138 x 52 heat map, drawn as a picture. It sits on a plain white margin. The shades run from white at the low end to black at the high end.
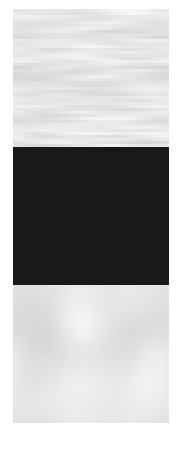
The table splits into 3 rows of 1 panel. Panel 1,1: very low, streaked across, faint in contrast. Panel 2,1: very high, flat. Panel 3,1: very low, smooth, faint in contrast.
